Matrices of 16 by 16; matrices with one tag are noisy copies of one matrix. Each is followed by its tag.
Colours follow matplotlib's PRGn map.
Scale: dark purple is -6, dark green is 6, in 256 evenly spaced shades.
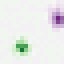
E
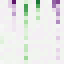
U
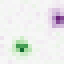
E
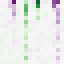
U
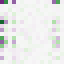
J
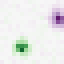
E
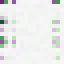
J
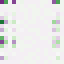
J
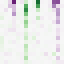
U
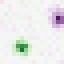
E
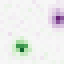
E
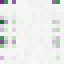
J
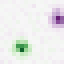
E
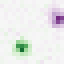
E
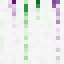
U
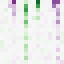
U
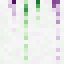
U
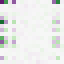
J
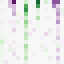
U
